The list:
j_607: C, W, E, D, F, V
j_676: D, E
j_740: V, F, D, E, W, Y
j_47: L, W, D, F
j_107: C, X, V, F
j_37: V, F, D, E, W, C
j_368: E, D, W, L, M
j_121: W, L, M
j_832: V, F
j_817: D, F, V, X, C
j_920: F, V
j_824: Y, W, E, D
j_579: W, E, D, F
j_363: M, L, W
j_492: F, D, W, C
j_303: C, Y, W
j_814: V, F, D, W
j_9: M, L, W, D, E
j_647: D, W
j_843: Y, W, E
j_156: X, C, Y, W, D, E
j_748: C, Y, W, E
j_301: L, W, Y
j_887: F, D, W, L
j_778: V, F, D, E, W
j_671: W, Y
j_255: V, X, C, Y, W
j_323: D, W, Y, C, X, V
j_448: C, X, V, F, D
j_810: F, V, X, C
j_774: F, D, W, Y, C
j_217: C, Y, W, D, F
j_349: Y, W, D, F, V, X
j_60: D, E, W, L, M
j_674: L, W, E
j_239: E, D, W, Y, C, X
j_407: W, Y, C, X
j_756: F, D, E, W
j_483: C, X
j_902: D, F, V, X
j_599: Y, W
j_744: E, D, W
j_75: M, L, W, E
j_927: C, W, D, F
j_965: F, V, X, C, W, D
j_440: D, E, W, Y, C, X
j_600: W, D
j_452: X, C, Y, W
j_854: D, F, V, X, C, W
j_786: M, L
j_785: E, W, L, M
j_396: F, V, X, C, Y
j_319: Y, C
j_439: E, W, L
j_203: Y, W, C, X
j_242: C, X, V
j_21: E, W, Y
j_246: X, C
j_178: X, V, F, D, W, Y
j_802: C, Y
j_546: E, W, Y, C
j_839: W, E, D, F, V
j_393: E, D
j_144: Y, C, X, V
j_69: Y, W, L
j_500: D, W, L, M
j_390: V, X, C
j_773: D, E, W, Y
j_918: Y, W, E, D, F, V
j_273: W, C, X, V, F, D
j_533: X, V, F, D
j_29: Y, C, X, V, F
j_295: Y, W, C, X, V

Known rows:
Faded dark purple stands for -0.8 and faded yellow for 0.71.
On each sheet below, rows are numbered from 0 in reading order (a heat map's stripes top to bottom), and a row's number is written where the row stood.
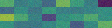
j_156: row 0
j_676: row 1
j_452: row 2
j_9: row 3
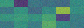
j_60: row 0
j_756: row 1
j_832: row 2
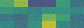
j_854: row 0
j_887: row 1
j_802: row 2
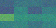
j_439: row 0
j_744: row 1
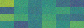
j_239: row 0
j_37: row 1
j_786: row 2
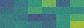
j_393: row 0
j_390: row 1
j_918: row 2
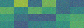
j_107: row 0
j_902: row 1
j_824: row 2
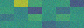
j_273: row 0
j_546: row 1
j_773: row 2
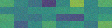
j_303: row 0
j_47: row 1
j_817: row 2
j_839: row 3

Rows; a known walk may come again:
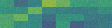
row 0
j_217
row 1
j_107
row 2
j_452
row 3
j_246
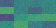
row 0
j_814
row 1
j_21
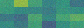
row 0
j_854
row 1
j_303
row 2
j_927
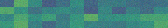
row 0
j_349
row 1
j_785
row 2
j_778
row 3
j_439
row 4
j_744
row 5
j_824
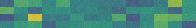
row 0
j_920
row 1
j_748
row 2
j_671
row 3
j_599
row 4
j_674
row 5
j_740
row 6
j_239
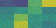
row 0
j_887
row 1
j_295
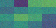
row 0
j_368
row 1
j_483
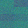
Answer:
j_647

